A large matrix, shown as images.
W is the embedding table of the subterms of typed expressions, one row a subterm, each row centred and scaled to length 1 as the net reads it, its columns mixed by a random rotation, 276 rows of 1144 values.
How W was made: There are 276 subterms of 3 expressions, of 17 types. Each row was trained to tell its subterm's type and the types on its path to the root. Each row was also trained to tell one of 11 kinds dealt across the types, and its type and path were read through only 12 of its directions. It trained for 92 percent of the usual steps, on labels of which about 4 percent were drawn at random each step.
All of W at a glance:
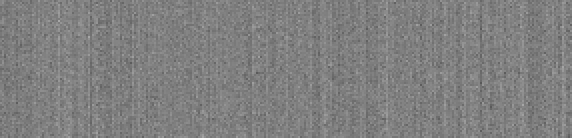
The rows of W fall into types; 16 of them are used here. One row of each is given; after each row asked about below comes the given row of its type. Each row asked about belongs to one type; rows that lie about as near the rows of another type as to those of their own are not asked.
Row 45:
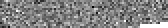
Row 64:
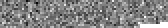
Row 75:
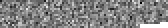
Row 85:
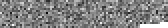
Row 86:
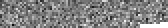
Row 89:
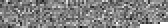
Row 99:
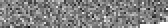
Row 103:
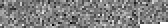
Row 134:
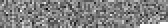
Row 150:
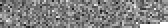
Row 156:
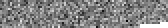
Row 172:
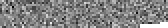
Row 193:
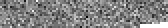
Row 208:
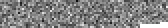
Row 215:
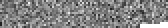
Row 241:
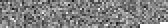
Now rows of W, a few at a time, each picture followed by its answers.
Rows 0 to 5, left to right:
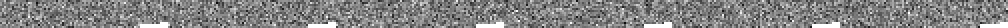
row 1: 134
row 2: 103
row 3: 150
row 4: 45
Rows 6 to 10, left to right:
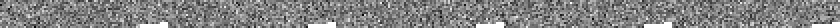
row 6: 75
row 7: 45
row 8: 215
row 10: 85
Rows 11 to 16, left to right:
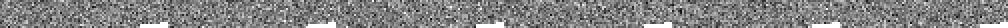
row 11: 172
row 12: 156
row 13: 241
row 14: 193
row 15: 172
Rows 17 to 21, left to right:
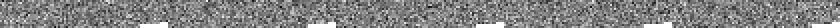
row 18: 86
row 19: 172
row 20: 134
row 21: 45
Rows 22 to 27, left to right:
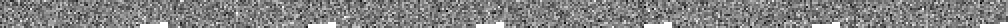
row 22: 150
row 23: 215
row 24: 156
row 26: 99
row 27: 89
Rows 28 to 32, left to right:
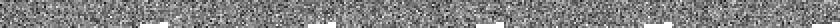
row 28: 64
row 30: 86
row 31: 208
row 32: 172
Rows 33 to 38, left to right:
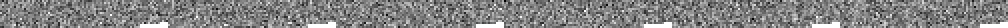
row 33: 45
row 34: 103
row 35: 156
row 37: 75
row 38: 64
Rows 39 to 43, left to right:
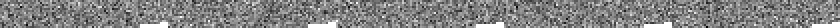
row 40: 103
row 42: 172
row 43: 208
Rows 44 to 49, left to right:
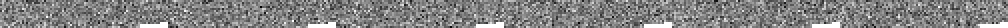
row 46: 193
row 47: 134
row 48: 134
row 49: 64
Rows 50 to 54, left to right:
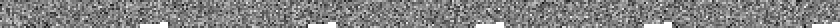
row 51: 99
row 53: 75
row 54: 150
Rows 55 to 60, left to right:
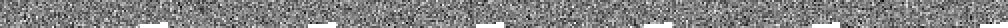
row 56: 172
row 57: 103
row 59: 134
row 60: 89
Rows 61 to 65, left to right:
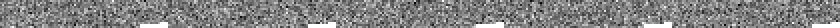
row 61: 208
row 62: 150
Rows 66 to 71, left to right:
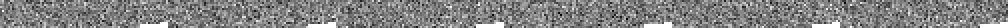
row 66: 64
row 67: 193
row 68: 241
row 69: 103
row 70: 156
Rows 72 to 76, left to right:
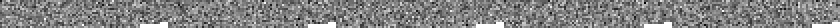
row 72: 208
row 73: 89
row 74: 156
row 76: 208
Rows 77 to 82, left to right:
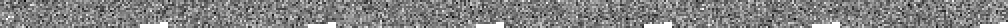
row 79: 208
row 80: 99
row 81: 103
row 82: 156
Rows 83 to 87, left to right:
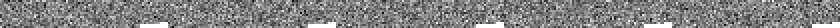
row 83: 241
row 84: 208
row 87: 103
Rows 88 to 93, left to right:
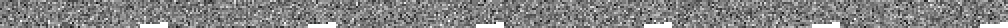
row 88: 241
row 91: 215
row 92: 85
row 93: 99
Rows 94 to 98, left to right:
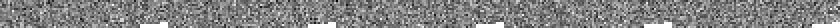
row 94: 75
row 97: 45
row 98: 156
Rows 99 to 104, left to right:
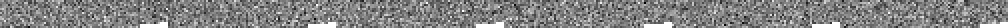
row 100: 215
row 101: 64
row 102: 89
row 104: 86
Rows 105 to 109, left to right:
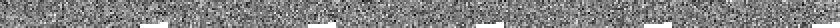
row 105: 86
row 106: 89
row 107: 64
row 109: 172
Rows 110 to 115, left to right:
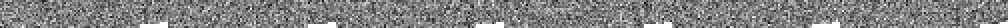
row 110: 134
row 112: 64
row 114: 156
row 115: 64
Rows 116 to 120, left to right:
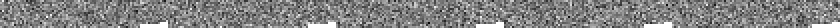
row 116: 64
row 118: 193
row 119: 172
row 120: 75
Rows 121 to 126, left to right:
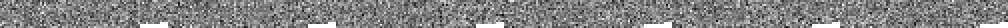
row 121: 64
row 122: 89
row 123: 215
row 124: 134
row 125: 193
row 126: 208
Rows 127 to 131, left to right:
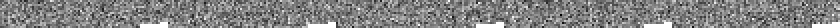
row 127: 45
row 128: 64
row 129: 208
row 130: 172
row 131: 99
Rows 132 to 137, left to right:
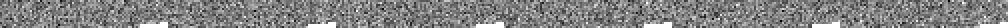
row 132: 45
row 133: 193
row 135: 64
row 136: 193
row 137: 75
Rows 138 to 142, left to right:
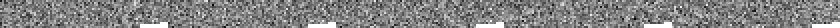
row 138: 150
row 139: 150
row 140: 150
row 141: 89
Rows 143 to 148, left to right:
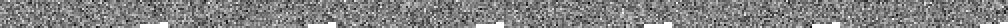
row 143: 134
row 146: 150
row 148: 64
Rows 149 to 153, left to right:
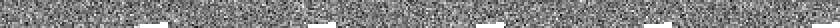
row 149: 134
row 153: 45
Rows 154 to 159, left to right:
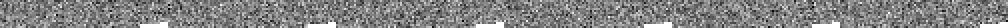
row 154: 86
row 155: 156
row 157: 193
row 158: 156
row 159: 86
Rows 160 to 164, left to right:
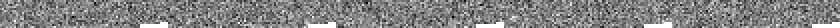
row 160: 208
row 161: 241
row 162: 99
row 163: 241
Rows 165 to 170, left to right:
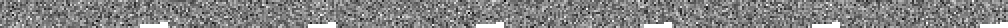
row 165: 103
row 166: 241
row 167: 172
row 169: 172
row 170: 172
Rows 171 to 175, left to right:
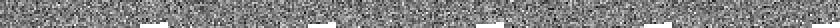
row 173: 150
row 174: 89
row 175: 86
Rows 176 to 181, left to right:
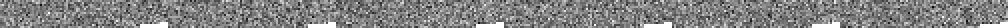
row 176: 150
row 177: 172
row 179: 172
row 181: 85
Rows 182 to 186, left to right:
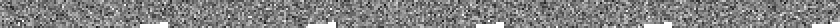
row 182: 89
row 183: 156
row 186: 45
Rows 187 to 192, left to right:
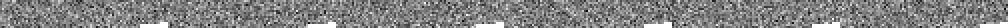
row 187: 172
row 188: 85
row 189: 134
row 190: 208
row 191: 215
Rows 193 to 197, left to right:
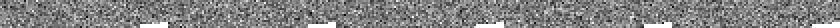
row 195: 85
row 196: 215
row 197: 103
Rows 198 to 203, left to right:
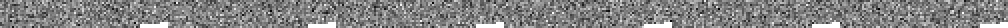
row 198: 193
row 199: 75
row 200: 86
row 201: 156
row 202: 99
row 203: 215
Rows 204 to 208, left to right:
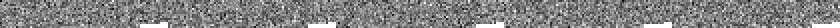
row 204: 208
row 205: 215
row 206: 85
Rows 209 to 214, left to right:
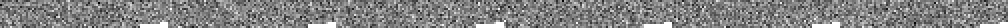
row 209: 215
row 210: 208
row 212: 193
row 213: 150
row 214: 208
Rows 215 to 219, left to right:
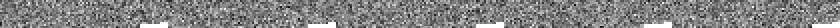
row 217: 215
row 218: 134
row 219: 193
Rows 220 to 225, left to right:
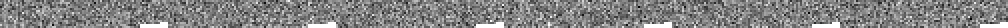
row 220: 172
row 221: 134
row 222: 85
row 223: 64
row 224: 172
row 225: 89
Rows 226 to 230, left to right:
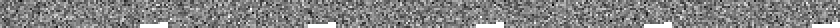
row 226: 75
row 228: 156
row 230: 156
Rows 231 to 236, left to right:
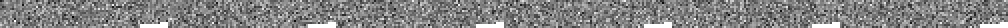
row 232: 85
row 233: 85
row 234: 193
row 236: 45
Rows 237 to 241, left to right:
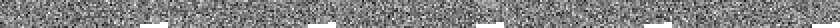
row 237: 150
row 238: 103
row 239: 64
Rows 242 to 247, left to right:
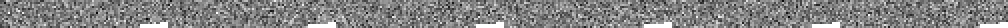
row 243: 156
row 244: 45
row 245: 156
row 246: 45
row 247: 64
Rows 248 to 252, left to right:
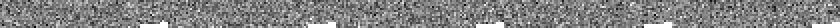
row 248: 99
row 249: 208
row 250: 89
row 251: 99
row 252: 75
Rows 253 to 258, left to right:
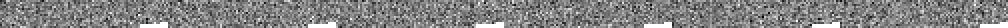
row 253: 86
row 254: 150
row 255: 64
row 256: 208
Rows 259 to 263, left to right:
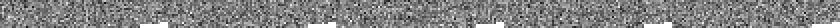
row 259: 241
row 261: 156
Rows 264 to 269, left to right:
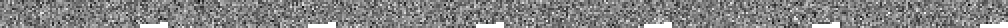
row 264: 75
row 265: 208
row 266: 86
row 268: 75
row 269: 150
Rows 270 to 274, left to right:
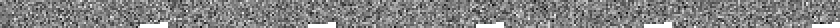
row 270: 85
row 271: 193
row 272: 99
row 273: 45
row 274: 89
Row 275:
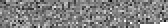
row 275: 86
